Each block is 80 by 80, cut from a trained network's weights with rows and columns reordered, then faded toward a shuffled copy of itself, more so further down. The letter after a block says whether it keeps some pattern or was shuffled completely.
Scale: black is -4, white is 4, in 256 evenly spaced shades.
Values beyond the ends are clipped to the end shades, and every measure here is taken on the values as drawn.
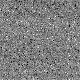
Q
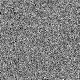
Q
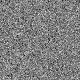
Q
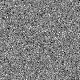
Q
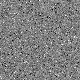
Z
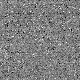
Q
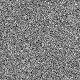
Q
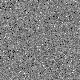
Z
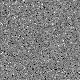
Z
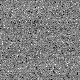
Q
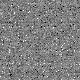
Q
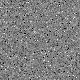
Z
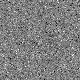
Z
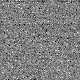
Q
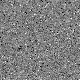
Z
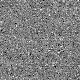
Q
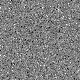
Z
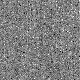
Q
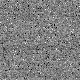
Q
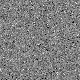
Z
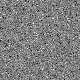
Z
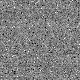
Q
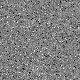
Z
